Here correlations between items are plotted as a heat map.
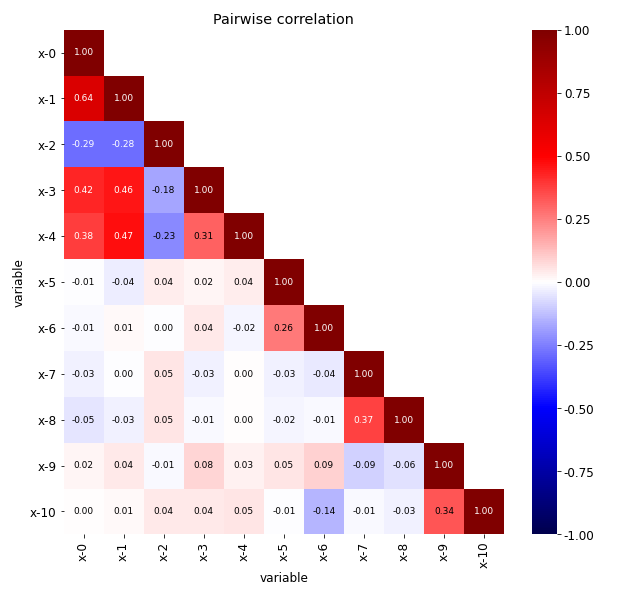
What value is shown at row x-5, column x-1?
-0.04
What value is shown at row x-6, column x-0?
-0.01
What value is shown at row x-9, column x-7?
-0.09
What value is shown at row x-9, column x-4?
0.03
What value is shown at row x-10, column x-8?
-0.03
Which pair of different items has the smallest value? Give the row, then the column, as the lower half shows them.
x-2, x-0
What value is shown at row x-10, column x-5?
-0.01
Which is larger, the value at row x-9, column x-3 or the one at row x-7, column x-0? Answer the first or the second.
the first
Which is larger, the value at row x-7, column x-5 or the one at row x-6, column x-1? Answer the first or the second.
the second
